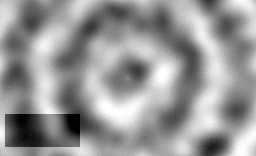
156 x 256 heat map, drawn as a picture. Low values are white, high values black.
In the bottom left lies a patch that is higher than the rest. On average the colour sits 40% of the way up the scale. The ninth with the highest average is the bottom left. Concentric rings centre on the centre. Values change most from cell to cell in the bottom left.
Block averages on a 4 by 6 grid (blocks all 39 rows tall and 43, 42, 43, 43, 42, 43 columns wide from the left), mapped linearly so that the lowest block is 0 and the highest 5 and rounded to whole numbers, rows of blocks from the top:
2 1 4 3 1 2
2 2 1 1 2 1
2 2 0 0 2 2
5 4 2 2 1 1
